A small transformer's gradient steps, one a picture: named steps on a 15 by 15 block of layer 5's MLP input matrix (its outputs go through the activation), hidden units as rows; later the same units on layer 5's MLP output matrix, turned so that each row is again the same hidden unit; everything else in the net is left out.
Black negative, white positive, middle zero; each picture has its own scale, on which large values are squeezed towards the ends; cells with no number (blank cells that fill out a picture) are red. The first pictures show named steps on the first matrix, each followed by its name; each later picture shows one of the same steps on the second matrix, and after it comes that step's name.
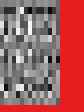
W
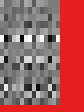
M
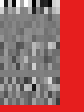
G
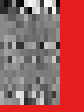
G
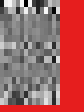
G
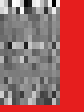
G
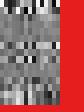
G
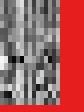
M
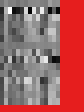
W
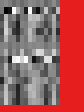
W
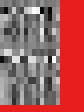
W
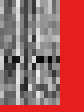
M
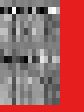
W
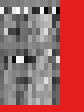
W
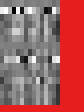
W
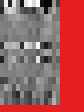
G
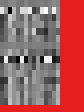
W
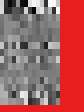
G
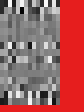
G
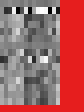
W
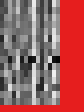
M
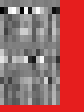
W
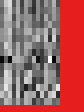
M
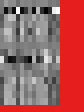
W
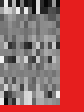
G
